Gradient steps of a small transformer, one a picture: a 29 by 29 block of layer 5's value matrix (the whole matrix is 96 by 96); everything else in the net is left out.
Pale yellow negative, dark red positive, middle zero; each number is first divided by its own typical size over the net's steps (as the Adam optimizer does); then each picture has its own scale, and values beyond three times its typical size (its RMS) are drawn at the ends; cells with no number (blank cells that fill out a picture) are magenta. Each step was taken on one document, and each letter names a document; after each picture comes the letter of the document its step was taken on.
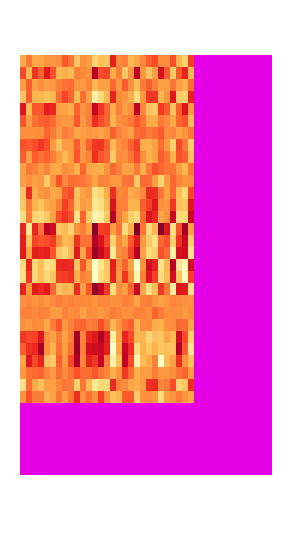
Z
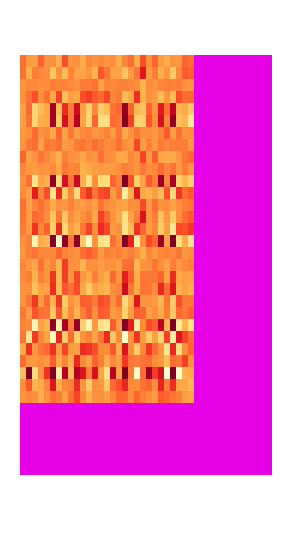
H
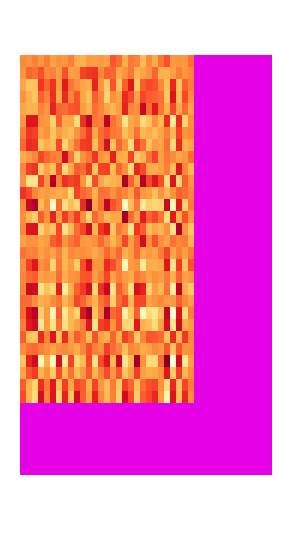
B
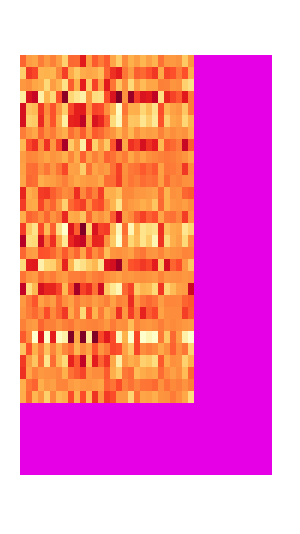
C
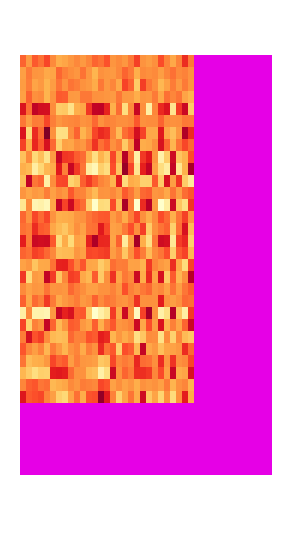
Z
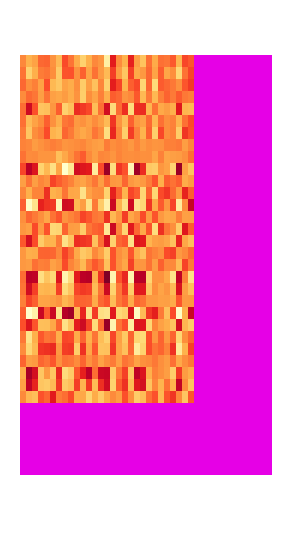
B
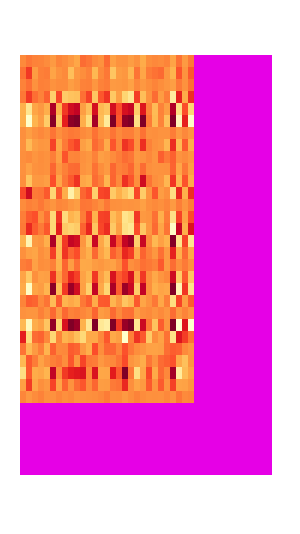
H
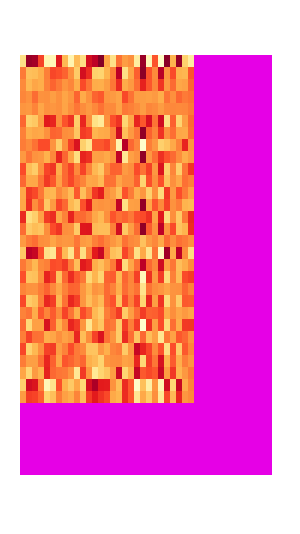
Z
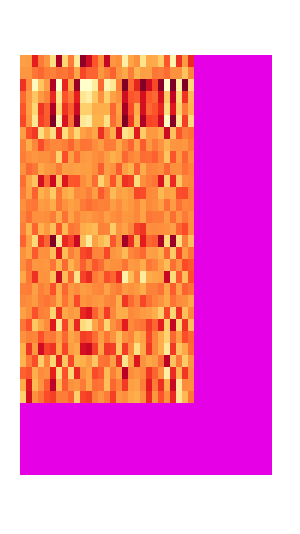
H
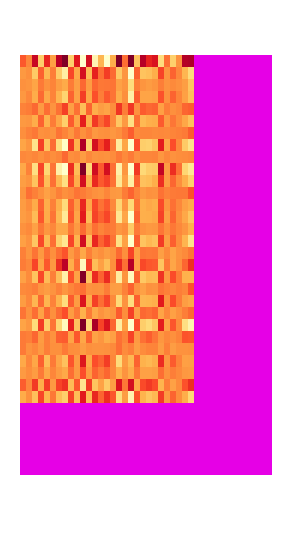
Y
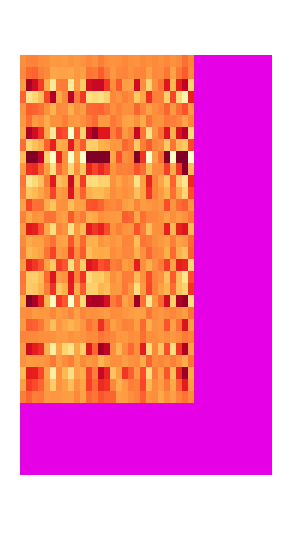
Z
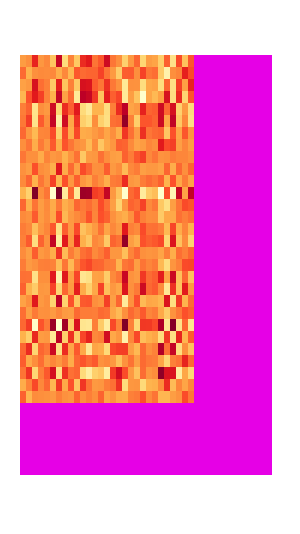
H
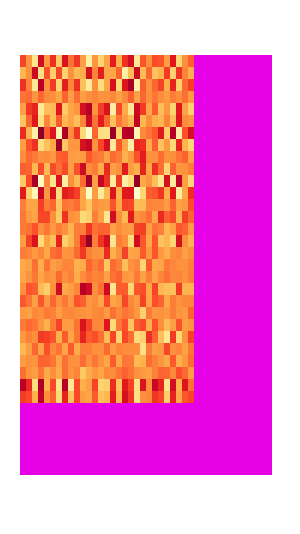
B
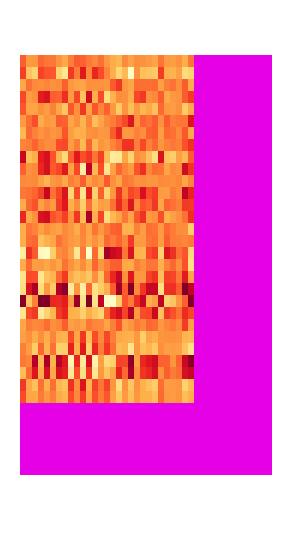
C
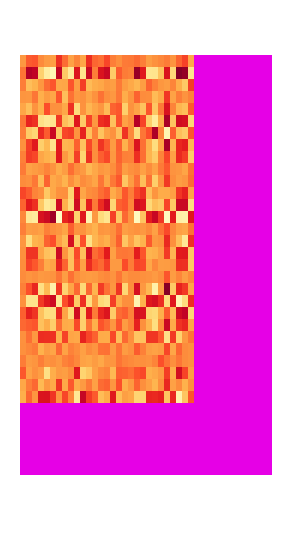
B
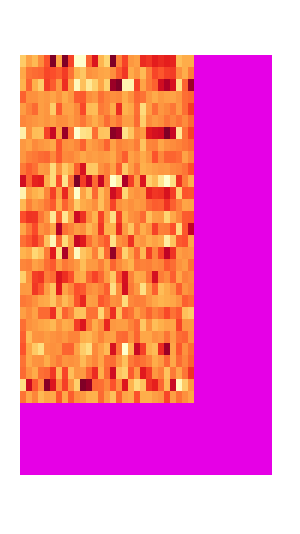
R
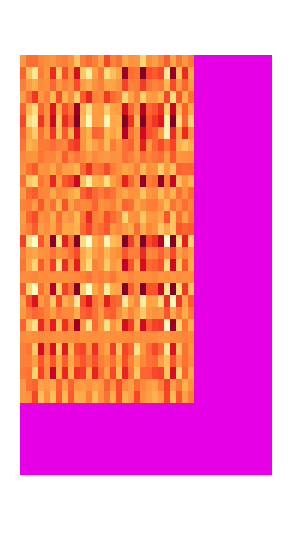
H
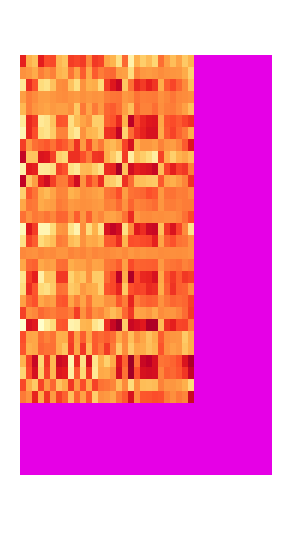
C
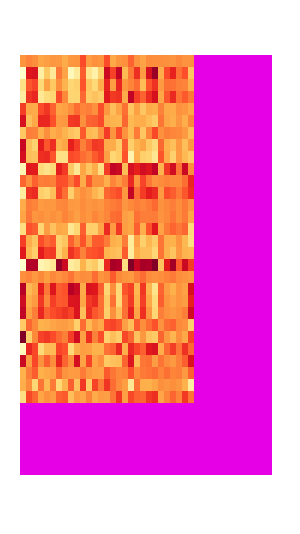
C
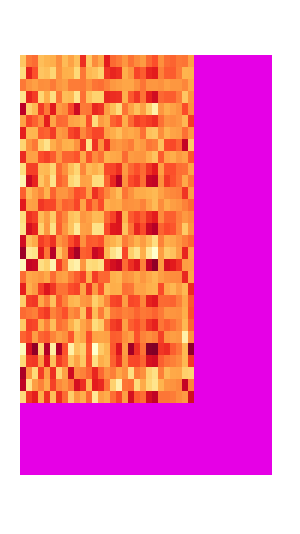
C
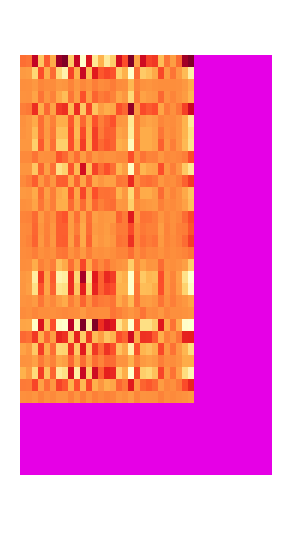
Y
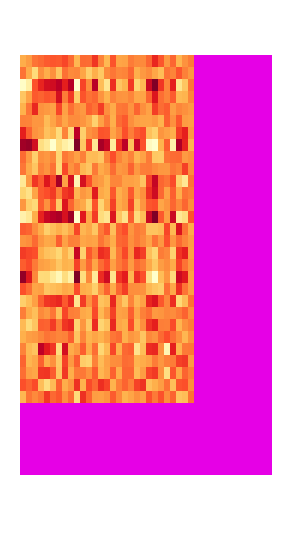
B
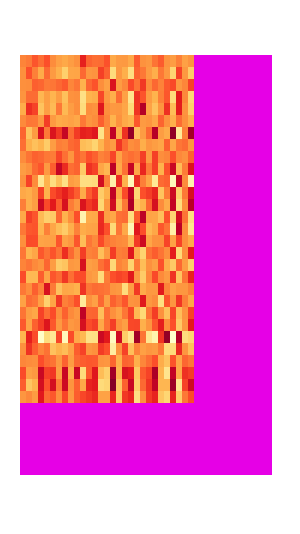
B
